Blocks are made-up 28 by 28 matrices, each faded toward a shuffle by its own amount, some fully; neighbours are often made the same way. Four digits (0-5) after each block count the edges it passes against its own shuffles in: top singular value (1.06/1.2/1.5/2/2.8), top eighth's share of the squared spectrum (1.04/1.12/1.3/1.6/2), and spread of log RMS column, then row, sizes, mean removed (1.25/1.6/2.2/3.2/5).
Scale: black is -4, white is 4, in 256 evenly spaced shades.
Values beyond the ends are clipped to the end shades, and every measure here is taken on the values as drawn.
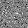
2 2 0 1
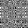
4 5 2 2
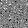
0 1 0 0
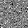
2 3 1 1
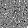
1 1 0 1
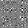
3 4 2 2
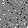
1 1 0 1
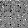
3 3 1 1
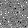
0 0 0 0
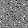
1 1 0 0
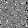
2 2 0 0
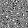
0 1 1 0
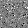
1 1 0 0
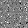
2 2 2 0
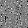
2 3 2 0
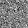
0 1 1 0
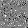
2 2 0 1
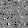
2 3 0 1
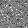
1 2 0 0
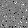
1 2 1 0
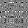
3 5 2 2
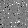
1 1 0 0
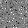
0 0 0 0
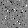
1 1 0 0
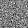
0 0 0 0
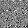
1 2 0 2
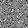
0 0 0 0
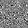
1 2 0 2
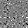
3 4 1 1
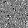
2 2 0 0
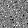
0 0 0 0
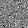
0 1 0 0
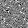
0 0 0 0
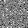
0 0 0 0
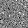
0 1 0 0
